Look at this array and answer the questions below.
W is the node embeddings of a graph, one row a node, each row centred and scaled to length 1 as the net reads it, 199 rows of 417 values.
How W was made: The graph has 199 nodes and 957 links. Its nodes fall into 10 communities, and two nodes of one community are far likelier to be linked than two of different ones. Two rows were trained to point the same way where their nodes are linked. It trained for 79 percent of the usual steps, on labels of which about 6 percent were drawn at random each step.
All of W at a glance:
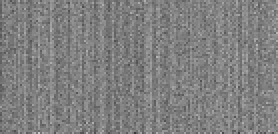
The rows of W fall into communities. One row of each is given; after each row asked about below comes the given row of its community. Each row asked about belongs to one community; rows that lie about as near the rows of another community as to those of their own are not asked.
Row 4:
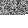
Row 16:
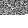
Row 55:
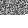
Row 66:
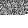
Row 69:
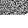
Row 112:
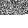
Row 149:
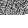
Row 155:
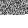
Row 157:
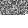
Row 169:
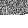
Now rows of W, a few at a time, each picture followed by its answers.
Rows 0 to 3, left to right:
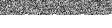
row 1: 4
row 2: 4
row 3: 112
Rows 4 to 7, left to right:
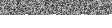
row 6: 149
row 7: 169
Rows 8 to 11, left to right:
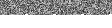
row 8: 66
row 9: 66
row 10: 69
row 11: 16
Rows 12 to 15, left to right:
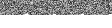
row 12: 157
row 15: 149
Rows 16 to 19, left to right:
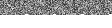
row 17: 55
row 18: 69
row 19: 155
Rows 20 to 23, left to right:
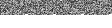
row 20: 169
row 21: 55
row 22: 112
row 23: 66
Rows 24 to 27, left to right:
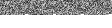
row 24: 69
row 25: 157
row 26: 112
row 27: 112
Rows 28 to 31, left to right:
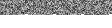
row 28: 69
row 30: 69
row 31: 157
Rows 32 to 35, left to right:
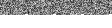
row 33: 169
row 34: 66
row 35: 16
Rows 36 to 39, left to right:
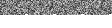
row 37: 169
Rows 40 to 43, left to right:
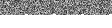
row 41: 112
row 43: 149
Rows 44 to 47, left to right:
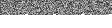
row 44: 149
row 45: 157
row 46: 149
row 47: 16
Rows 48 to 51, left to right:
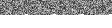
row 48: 169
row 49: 112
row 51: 69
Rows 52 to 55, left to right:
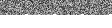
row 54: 4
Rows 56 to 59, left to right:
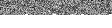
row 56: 66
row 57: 112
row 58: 69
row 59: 149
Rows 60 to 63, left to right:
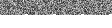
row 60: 55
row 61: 155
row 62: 155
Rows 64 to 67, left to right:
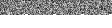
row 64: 155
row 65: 149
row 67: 169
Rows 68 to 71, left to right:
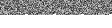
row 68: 4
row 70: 55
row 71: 66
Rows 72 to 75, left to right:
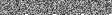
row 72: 4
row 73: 149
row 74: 157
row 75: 112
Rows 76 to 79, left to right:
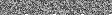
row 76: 55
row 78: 4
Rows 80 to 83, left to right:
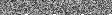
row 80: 112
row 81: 149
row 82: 69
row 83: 55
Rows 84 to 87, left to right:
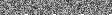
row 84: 16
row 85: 155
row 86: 112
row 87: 66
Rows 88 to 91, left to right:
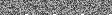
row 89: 4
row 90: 157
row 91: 55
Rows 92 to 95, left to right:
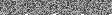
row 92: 66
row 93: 112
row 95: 149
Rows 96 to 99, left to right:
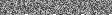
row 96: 169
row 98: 149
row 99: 69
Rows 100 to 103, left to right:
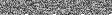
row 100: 69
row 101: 66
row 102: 55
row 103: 66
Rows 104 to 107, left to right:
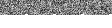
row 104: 16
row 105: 169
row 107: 4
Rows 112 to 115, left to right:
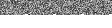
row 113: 149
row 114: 55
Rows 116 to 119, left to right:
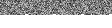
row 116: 157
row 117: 16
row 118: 149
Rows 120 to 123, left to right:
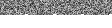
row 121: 66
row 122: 16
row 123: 69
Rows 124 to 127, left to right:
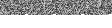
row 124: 4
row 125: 66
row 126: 149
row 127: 169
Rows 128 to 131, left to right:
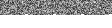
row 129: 66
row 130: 69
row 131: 55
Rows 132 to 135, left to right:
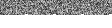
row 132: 55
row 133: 169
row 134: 66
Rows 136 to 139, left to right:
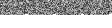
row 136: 169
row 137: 66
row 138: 55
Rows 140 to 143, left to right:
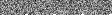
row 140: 149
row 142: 4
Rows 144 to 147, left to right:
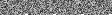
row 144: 112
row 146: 69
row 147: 112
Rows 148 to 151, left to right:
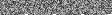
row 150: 55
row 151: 55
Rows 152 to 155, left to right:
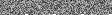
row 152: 157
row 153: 16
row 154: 55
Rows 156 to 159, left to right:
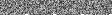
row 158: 55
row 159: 4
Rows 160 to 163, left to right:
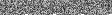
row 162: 55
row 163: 66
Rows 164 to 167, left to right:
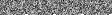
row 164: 155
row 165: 4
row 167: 69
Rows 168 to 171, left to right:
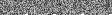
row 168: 4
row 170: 157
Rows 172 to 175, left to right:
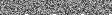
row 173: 55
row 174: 69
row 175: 157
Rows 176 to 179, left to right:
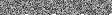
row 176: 149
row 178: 66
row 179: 157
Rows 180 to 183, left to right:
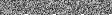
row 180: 112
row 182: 169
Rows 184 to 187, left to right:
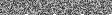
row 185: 4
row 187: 155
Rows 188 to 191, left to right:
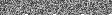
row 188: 155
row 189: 66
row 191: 4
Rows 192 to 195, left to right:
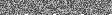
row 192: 66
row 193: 157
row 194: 55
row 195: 149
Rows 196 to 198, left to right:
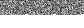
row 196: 169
